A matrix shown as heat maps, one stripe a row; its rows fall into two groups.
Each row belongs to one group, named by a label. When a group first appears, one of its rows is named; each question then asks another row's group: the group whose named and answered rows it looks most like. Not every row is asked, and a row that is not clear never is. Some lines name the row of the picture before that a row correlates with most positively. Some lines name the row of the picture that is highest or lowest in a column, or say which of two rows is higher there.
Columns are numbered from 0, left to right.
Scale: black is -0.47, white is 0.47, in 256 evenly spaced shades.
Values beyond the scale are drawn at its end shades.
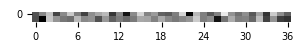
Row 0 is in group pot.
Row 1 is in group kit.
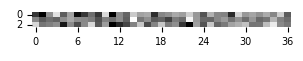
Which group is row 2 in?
pot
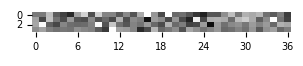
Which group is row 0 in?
kit
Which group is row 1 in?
pot
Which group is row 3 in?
pot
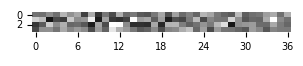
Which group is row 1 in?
pot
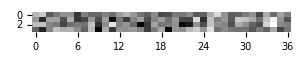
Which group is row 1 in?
pot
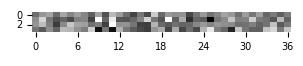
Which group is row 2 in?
pot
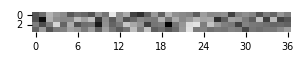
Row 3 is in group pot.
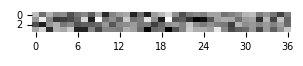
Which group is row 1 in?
kit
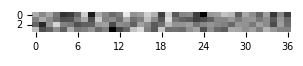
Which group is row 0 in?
kit
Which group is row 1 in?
kit
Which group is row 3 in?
pot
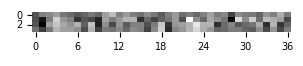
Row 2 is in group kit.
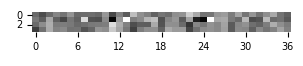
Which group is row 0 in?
pot
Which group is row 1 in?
kit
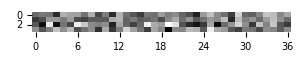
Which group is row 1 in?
pot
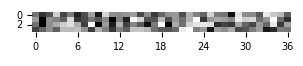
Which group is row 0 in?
pot
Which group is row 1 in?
pot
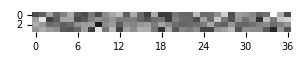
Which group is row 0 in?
pot
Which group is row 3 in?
kit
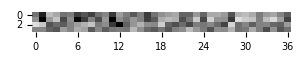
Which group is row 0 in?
pot
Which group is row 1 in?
pot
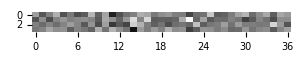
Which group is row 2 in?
pot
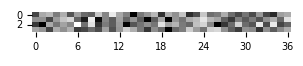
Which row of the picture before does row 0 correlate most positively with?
3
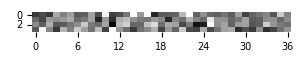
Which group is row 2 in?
kit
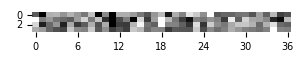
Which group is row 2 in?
pot
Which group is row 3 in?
pot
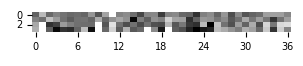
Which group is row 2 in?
kit
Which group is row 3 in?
kit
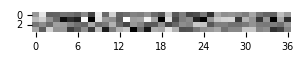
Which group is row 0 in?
kit
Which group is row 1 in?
kit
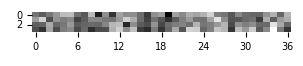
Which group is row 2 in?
pot
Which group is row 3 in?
pot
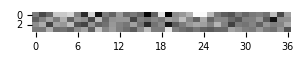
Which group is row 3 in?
kit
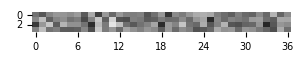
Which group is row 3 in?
kit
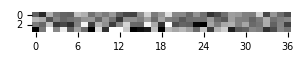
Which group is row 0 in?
kit
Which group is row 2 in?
kit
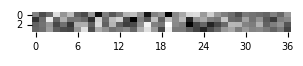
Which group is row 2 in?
kit
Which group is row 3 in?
kit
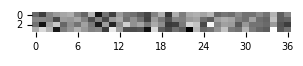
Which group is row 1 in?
pot
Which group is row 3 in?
pot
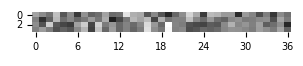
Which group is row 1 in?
pot
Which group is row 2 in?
kit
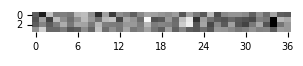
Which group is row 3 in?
kit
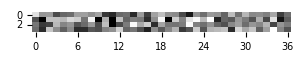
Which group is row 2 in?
pot
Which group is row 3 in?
pot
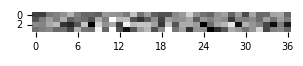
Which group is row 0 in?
pot
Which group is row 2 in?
kit
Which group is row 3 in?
kit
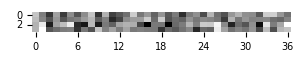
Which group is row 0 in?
pot
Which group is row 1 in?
pot
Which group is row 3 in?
kit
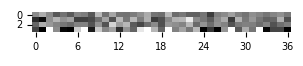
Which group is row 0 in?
kit
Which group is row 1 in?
pot
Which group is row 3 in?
kit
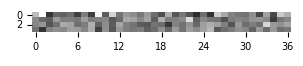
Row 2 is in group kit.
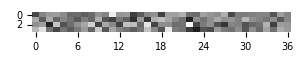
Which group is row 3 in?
kit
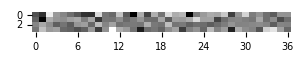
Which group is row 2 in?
kit
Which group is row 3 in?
pot
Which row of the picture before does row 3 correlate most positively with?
0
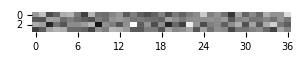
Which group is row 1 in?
pot
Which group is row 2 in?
pot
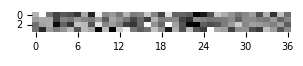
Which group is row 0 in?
kit
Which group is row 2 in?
kit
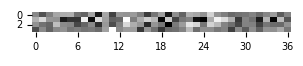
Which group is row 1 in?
kit
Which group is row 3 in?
pot
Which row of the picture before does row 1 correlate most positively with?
0
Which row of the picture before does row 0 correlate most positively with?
3
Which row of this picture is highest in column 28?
1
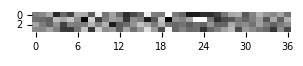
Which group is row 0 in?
kit
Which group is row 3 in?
kit
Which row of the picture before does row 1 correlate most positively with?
0
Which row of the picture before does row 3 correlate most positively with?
1
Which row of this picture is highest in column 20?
1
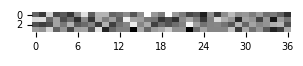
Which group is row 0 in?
kit
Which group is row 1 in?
kit
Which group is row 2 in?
pot
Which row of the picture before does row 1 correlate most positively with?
3
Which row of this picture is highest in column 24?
3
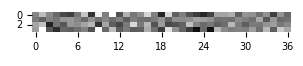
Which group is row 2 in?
pot
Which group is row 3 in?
kit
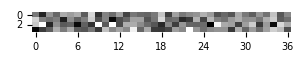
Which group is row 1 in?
pot
